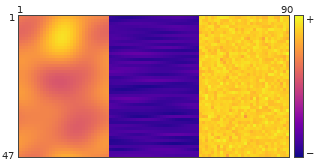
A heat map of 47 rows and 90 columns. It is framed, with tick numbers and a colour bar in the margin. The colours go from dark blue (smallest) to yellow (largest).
The table splits into one row of 3 panels. Panel 1,1: high, smooth. Panel 1,2: very low, streaked across, faint in contrast. Panel 1,3: very high, fine-grained, faint in contrast.
